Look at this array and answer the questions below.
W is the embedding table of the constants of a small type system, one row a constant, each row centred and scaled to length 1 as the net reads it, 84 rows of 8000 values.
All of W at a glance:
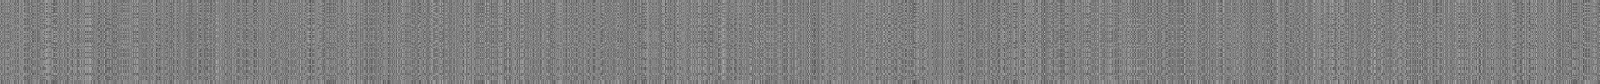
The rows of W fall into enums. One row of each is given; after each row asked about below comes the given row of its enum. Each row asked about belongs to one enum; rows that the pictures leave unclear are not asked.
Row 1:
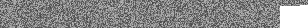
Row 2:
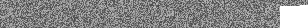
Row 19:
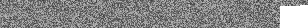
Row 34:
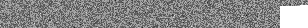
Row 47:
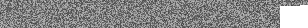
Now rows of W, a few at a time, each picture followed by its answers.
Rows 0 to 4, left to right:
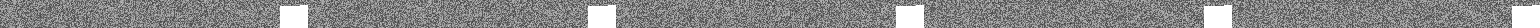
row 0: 1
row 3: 47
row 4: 47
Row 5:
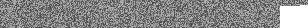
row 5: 1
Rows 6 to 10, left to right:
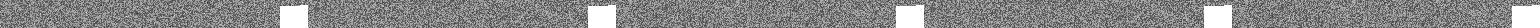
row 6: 34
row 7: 47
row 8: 1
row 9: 47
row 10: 1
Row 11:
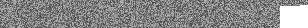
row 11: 1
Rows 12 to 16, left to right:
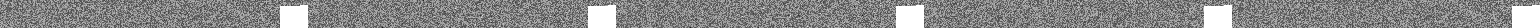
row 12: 47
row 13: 34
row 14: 34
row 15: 2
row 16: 47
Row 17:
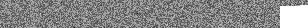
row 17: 34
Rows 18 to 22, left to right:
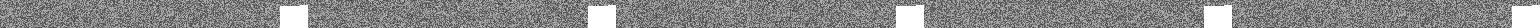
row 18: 2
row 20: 1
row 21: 47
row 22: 2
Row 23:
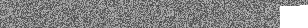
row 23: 2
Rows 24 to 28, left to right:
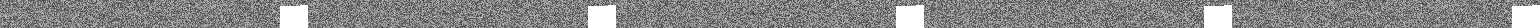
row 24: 19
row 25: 34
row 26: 34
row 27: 47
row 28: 19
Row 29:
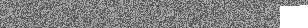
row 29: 2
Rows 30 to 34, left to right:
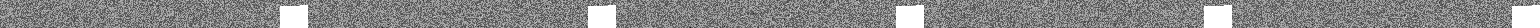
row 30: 2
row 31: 34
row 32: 34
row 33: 1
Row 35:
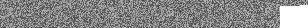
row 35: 2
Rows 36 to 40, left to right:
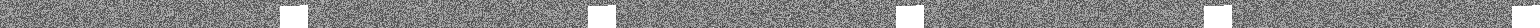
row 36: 2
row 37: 1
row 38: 34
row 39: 1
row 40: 34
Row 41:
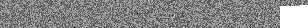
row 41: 34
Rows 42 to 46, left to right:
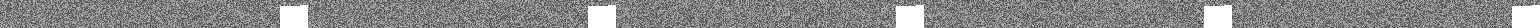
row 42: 47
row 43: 47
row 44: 2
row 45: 19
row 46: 34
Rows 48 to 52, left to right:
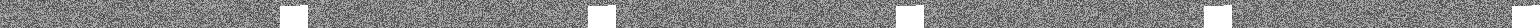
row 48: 19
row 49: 1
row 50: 1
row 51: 2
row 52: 34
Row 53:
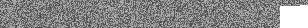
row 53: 1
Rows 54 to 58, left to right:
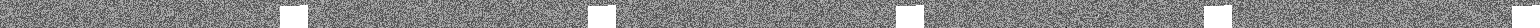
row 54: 2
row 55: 1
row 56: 1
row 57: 34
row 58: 47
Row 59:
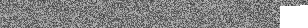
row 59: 19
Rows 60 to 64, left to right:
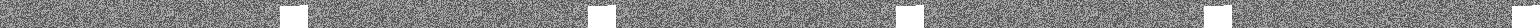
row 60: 2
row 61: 2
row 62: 2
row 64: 34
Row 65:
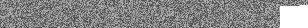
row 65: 2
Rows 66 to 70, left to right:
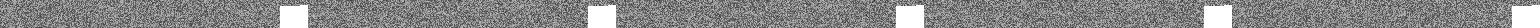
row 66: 1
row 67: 19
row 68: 19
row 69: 19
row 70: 2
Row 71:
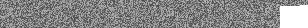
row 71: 2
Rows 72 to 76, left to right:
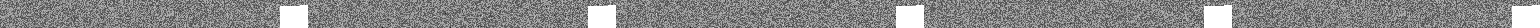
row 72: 2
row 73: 34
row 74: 34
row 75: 47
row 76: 2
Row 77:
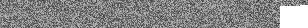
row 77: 19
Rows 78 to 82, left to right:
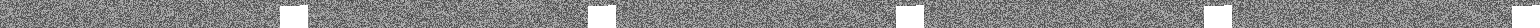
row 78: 2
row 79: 19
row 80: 47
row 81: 47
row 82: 47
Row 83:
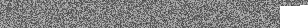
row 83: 47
